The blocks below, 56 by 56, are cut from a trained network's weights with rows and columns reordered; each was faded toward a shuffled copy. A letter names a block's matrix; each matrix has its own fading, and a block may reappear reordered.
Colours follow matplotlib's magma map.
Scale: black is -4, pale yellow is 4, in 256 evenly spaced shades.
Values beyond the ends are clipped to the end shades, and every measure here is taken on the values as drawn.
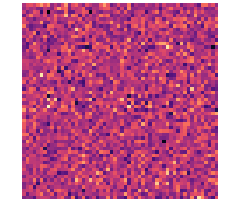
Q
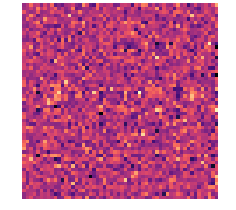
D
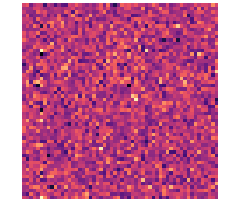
Q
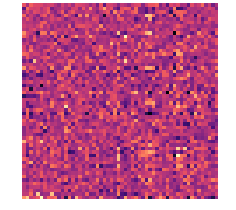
D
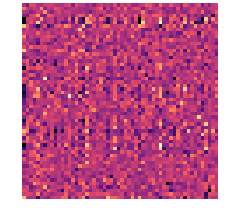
D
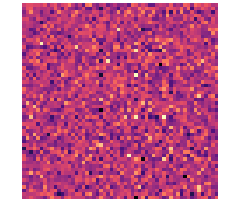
D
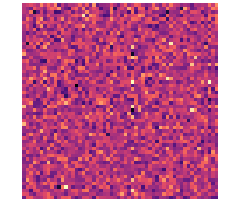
Q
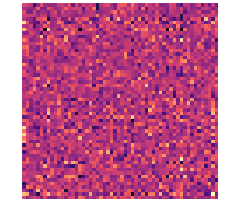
D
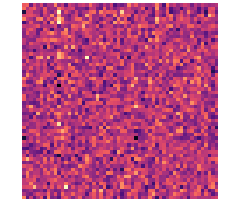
Q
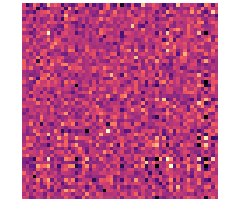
D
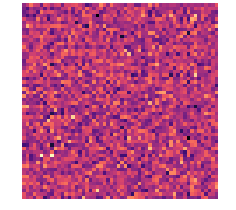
Q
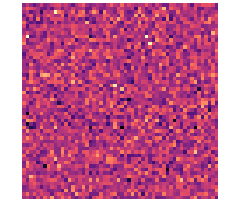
Q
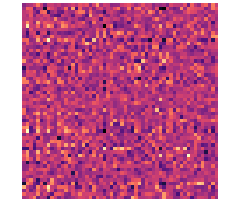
D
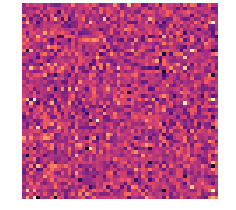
D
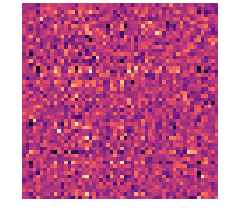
D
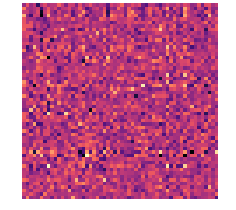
D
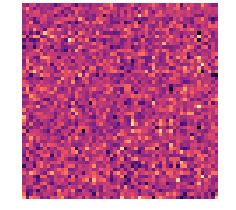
D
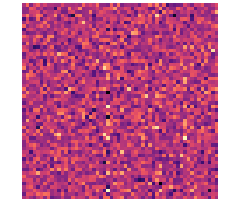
Q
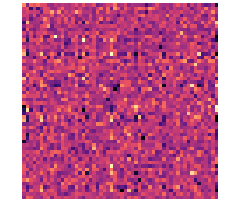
D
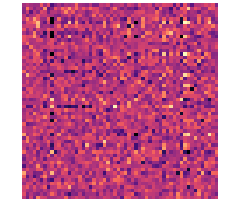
D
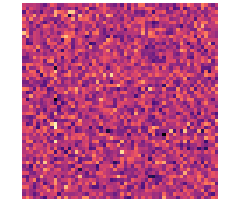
Q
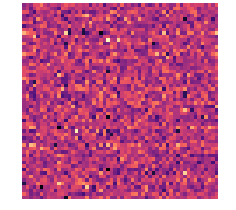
D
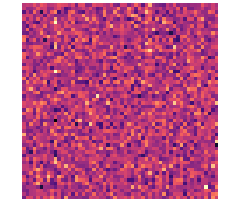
Q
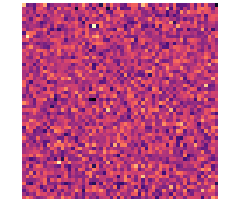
Q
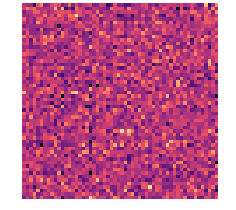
Q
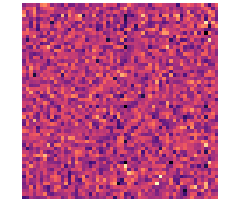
Q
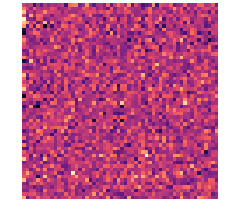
Q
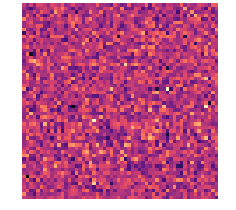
Q
